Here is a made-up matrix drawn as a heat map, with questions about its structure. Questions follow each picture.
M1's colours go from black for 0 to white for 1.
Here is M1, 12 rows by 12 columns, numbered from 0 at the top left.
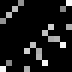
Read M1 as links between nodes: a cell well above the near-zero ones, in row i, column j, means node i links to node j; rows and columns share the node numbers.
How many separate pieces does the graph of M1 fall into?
2
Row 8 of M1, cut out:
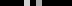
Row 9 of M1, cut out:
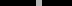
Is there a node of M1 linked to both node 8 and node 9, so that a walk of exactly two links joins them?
yes
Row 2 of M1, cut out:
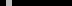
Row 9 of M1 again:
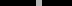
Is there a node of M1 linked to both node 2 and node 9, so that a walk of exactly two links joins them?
no
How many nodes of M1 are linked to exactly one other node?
4
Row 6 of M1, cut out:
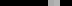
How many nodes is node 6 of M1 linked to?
2
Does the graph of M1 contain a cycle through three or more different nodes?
no
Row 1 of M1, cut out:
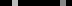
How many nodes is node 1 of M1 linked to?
2
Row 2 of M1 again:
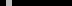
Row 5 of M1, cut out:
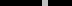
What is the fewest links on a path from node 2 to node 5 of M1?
4
